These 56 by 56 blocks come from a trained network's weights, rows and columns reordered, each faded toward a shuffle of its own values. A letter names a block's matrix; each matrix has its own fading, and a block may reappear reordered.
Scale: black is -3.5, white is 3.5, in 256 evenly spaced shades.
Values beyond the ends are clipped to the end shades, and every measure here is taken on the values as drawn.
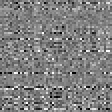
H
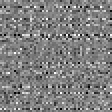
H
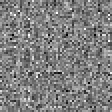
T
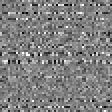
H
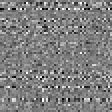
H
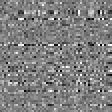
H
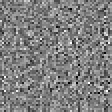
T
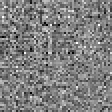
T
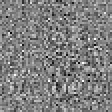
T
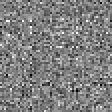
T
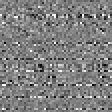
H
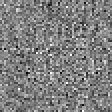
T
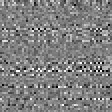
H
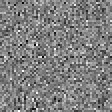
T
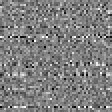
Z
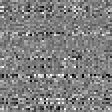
H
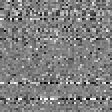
Z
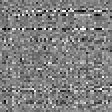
Z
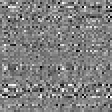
H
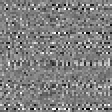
H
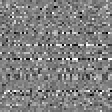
Z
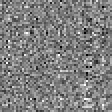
T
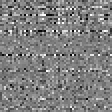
Z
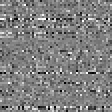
Z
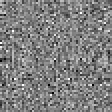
T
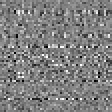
H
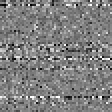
Z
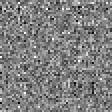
T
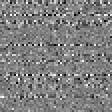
Z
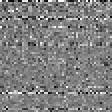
Z
